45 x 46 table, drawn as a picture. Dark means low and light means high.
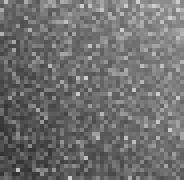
The ninth with the highest average is the top right. The field climbs toward the top right. Neither half mirrors the other. There are no regular stripes. The texture is fine-grained noise.
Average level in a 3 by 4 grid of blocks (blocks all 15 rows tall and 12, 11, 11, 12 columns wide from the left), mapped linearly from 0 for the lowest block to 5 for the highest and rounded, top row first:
2345
1234
0123
